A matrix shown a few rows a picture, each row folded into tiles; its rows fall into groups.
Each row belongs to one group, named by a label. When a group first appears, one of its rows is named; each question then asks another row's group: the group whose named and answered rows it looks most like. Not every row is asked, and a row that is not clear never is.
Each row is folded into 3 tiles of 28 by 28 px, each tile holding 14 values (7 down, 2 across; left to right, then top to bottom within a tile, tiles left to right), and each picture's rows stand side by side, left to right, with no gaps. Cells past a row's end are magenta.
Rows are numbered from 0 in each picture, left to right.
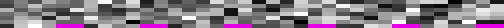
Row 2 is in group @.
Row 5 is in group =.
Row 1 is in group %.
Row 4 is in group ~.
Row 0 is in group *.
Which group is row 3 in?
@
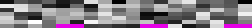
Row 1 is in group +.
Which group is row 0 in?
~
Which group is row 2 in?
=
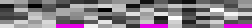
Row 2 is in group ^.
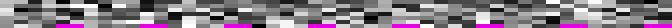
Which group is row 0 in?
%
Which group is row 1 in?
^
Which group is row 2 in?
*
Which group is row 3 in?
*
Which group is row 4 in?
^
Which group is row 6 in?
@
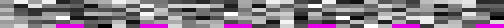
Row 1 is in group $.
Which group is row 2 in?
^
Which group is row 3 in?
$
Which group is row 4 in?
~
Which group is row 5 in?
%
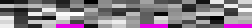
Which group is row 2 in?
@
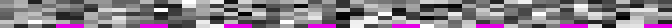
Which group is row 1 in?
+
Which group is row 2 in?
$
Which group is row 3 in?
$
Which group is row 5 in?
=
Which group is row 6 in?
=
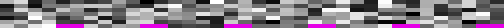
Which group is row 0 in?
=
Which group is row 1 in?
^
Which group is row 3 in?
@
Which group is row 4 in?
%
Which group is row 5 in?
%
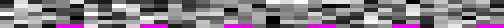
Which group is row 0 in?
+
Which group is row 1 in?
^
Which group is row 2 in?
@
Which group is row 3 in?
$
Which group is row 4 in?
=
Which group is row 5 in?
*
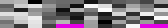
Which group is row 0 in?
+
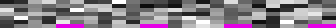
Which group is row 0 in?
@
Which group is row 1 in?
~
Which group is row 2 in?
*
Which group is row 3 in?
$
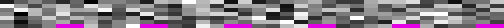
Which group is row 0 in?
~
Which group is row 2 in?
$
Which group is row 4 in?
@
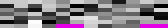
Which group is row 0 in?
$
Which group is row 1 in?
+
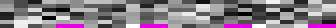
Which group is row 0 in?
*
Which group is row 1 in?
=
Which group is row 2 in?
+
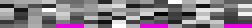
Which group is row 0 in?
$
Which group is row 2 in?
=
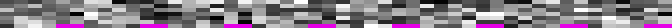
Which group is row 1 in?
+
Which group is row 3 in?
%
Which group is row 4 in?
~
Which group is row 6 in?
@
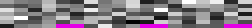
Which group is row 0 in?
%
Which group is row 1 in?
%
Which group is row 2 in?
$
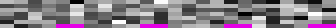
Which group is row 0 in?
=
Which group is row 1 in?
$
